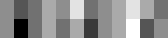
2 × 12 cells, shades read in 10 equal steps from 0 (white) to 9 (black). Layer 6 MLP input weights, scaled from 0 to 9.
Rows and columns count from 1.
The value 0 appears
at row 2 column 10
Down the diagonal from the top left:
4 9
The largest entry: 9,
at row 2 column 2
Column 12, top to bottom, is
5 4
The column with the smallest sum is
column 10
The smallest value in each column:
4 6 5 3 4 1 5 4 3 0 3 4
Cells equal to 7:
1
